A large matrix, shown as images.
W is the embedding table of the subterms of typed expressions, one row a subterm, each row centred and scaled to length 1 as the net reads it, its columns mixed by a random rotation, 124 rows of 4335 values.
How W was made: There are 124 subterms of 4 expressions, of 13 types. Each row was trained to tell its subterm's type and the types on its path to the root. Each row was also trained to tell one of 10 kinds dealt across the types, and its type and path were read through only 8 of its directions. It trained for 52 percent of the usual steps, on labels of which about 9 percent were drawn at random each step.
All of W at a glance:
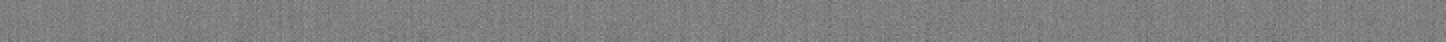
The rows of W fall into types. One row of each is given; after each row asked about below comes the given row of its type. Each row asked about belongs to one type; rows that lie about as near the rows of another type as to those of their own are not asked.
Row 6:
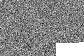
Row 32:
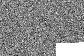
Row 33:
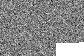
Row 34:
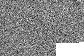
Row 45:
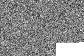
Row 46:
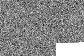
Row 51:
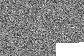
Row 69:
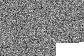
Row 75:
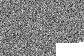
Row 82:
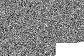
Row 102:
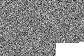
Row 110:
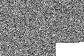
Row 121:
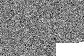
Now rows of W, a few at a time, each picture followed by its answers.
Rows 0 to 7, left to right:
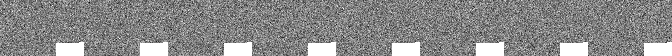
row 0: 110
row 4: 110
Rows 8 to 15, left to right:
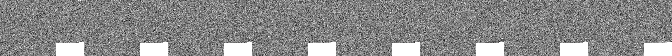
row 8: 121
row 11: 46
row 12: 102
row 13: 110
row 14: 110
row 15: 45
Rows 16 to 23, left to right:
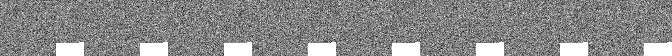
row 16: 33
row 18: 75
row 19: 51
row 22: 75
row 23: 51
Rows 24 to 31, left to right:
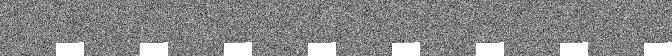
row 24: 75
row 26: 45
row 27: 82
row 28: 45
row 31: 110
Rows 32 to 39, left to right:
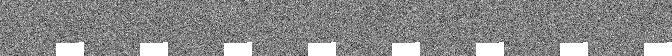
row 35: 33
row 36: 82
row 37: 121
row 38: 121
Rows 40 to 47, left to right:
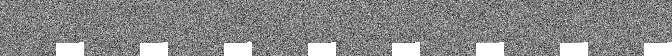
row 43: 121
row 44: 33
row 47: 69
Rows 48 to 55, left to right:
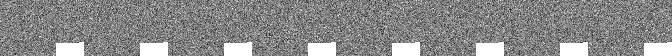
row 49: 75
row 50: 32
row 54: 121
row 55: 45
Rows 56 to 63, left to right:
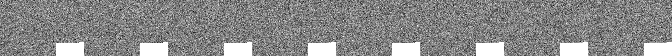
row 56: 34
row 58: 34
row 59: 51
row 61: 75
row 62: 46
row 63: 45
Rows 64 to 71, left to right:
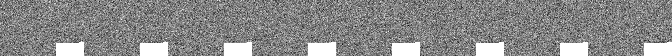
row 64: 34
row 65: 110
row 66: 46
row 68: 34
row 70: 6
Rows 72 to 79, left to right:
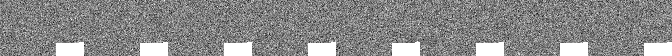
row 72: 46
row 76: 34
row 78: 45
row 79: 45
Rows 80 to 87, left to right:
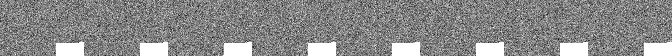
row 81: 110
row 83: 34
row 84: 51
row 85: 110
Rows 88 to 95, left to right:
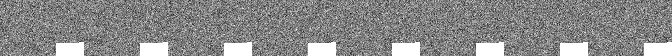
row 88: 82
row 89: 6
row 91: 82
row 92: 121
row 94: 69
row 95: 51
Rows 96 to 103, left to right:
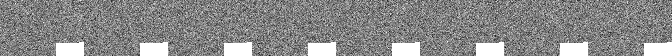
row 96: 121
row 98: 75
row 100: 33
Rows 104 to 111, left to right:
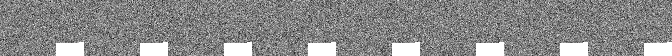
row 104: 46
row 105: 102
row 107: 32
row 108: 6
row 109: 34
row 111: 45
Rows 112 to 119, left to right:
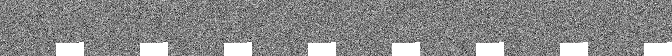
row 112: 121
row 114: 6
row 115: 75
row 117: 75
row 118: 46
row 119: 102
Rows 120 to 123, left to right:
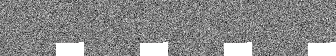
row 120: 34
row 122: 46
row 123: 46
